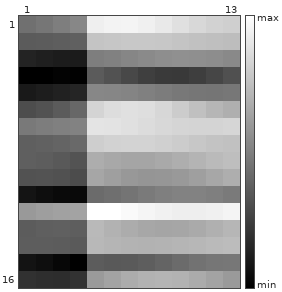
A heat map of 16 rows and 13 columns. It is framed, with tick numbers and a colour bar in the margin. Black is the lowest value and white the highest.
Streaks run across, left to right. The ninth with the lowest average is the top left. A vertical seam about 30% of the way across splits the table, and the right part is higher.
